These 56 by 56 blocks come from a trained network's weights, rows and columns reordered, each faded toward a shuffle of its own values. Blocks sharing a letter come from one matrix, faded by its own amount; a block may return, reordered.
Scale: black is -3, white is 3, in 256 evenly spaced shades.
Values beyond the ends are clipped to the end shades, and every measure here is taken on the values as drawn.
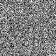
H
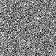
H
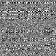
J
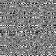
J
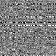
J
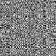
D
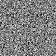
H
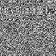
D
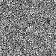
H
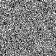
H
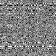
J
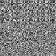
D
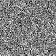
H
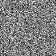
H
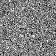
H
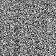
H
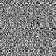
D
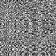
D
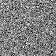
H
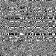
J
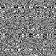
J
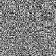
D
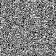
H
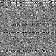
J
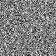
H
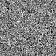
H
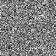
H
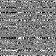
J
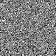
H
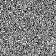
H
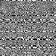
J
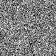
H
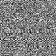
D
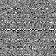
J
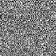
D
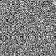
D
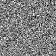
H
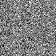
H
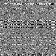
J
